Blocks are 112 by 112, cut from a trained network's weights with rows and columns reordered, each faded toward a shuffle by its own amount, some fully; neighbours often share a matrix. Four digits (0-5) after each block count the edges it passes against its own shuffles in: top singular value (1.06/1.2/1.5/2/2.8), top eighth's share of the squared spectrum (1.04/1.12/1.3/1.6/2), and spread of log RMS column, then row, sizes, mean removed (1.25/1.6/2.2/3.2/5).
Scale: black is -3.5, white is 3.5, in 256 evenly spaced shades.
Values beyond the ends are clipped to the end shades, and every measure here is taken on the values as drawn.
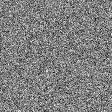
0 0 0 0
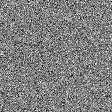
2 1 0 0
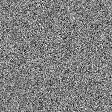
0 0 0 0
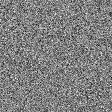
0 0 0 0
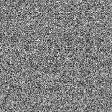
3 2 0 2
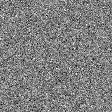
0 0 0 0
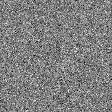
1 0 0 0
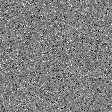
0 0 0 0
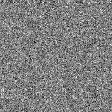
3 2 0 1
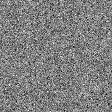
1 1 0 0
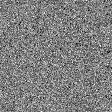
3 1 0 0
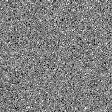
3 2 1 1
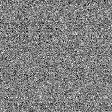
3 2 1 1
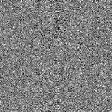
3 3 2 2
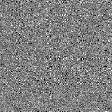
4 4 2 3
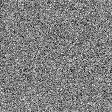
2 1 0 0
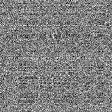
4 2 1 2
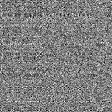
4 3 0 2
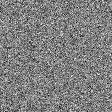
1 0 0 0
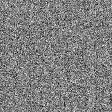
1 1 0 0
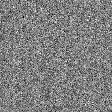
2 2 0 0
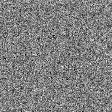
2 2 1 1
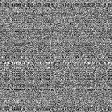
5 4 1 3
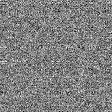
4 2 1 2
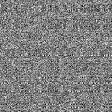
4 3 1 2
